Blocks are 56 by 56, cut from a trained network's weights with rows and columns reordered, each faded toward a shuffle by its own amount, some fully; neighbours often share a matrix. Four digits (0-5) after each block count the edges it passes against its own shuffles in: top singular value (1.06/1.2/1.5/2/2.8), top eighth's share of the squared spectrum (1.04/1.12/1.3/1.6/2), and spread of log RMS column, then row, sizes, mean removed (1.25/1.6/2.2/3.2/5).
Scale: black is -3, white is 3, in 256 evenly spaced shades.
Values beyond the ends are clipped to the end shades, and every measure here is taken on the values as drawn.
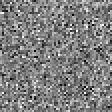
1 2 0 1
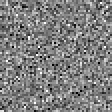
0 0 0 0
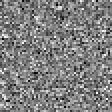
2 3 1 1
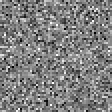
0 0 0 0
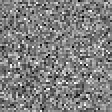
2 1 0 0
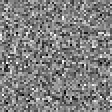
3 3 1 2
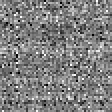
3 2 2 0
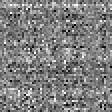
3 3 3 1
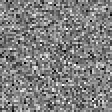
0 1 0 0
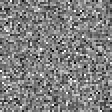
0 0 0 0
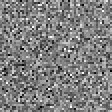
1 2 1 0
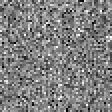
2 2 0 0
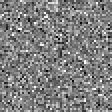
0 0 0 0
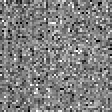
2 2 0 1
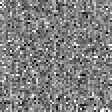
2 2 0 1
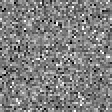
1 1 0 0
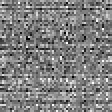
4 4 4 1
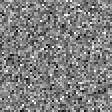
1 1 0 0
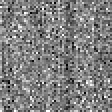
2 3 0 2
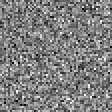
1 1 0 0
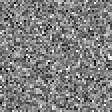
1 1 0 0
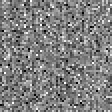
1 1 0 0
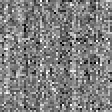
3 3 1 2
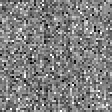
1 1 0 0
